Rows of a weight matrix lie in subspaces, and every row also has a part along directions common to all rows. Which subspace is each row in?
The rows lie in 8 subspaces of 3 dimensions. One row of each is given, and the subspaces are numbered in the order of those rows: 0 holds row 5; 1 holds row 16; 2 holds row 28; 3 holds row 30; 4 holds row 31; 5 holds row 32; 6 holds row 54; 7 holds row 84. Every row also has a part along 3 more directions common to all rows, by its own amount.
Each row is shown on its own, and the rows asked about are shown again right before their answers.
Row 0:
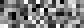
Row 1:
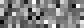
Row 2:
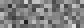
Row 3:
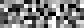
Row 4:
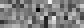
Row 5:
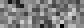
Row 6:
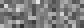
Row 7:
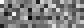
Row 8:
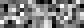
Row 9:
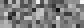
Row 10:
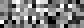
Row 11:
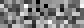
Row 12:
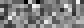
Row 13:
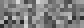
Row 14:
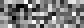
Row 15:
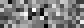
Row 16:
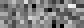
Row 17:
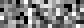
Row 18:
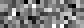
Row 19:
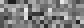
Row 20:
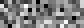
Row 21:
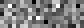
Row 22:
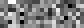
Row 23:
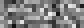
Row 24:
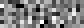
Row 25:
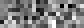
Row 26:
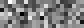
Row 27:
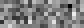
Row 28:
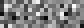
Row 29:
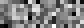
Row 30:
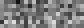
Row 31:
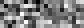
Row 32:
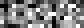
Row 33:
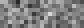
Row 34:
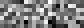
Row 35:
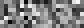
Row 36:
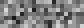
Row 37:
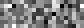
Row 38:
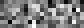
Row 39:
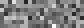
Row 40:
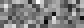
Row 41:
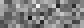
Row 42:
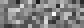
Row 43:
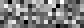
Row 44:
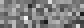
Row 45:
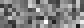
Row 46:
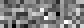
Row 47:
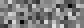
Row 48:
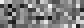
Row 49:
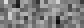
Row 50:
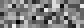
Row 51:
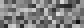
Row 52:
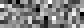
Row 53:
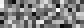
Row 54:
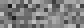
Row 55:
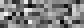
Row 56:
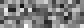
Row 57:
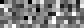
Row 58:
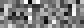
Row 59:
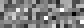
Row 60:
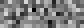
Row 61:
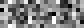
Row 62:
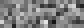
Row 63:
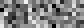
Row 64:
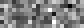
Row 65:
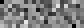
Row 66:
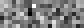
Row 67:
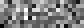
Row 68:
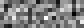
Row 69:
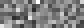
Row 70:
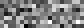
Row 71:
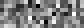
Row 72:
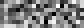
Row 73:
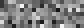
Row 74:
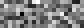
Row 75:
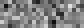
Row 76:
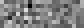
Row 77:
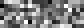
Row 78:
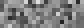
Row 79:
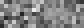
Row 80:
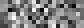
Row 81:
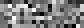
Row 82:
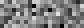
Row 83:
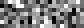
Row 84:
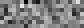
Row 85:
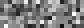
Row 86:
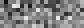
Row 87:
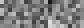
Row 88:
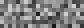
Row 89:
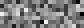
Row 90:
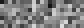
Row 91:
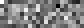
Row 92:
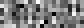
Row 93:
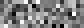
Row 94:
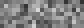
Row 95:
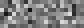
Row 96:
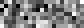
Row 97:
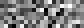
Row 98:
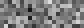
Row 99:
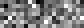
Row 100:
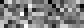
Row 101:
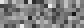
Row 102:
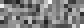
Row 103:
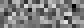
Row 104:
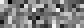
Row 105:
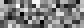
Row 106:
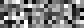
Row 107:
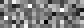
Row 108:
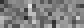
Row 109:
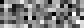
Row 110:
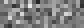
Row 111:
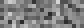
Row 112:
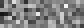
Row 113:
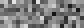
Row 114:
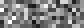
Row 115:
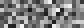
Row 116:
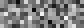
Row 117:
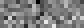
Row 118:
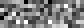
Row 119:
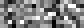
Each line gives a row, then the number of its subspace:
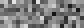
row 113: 4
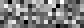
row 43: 2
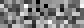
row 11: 4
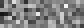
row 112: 2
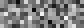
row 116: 0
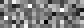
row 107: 3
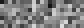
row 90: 4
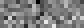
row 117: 3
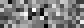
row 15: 1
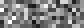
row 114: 4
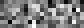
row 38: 4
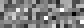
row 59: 3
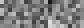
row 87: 2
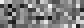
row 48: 6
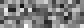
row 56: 7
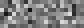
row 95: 2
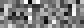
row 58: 2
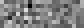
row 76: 5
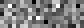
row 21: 6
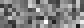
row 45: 6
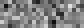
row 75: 2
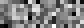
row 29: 2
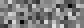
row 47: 1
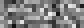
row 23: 1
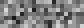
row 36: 7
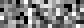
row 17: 5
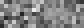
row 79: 4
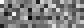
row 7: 6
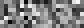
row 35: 7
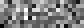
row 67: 3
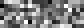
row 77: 0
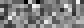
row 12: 3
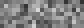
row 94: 4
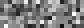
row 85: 7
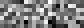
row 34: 2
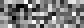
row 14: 6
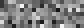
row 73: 0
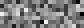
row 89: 0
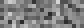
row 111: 1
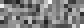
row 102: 0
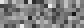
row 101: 4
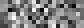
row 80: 7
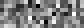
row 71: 5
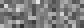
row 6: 2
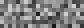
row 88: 6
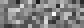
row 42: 5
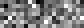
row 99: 3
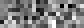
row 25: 3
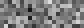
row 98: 7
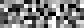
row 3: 4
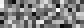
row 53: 0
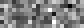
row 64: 1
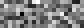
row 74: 2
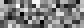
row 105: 5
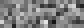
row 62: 3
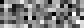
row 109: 6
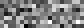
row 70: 7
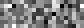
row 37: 6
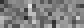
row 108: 5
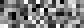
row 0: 7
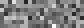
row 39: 4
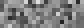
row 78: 0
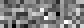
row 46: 1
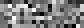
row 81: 6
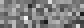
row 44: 6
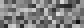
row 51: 7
